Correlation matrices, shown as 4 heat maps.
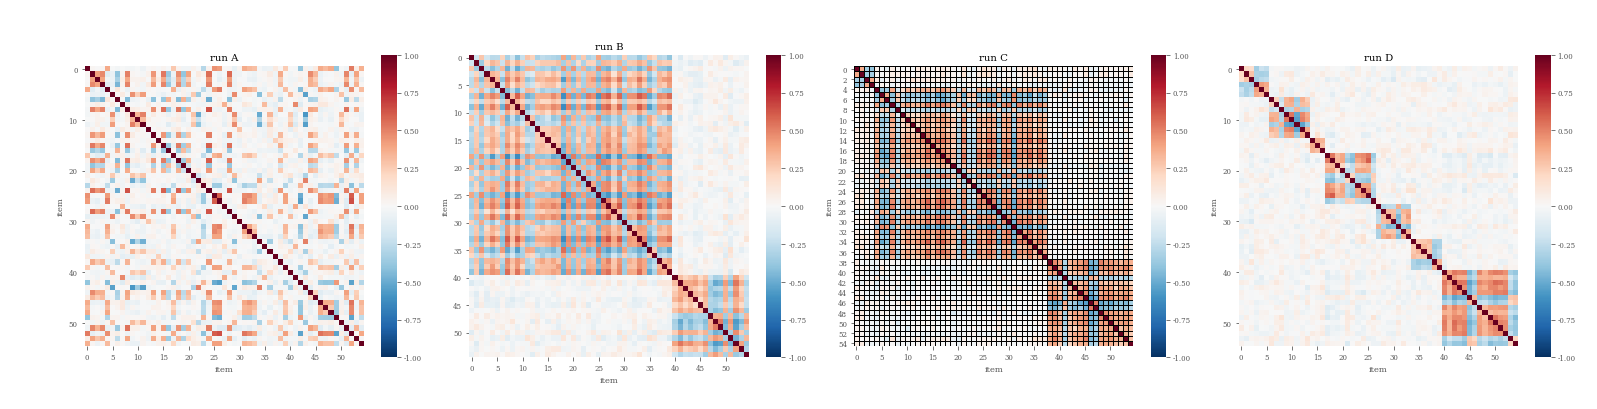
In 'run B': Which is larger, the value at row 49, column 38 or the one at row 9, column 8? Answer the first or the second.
the second
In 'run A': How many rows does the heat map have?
55
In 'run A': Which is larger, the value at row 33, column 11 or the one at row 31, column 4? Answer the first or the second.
the second
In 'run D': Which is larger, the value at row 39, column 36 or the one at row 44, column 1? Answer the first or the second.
the second
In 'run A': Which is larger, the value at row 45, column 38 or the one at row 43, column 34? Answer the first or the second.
the second
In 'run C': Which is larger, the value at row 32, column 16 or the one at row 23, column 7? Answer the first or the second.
the first
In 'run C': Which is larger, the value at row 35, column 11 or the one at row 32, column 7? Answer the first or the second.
the second
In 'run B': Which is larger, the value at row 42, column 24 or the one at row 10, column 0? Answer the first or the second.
the first
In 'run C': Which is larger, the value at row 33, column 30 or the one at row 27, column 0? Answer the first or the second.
the first
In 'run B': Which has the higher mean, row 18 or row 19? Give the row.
19
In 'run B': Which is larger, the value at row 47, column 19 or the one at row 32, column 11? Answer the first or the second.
the first
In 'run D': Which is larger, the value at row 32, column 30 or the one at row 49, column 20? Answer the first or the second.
the first
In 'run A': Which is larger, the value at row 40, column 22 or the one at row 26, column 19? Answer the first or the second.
the second
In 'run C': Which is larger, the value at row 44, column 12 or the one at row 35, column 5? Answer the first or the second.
the first
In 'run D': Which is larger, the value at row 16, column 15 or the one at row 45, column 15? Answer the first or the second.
the first
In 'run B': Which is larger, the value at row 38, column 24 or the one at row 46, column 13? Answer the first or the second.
the first
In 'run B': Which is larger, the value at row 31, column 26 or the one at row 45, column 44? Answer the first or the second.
the first
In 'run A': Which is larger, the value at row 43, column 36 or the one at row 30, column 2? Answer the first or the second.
the second
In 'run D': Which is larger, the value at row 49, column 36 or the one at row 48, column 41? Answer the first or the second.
the second
